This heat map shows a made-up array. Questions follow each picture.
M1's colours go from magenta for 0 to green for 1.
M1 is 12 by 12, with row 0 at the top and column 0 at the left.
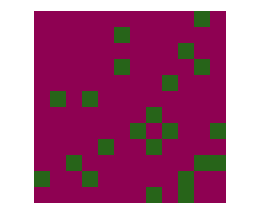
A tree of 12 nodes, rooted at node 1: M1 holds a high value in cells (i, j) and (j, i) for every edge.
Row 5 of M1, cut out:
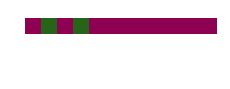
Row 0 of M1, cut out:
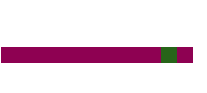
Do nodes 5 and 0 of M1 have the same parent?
no
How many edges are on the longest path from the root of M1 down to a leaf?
8
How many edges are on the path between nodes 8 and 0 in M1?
5
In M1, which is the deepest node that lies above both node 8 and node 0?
10
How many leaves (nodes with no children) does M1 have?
4
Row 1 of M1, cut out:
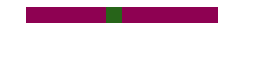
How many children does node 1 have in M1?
1
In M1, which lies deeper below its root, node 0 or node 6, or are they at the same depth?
node 6
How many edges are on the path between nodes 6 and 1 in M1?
7
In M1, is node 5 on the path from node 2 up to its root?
yes
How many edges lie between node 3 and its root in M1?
2
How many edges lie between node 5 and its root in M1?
1
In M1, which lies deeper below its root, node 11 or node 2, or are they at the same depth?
the same depth
